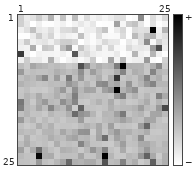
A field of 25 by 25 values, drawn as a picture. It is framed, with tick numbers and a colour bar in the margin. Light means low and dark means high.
The top right is the roughest part. A horizontal seam about 30% of the way down splits the table, and the bottom part is higher. No regular stripes run through it.
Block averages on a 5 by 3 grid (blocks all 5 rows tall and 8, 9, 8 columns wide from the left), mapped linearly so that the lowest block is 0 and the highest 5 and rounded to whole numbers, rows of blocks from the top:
001 | 223 | 454 | 444 | 454
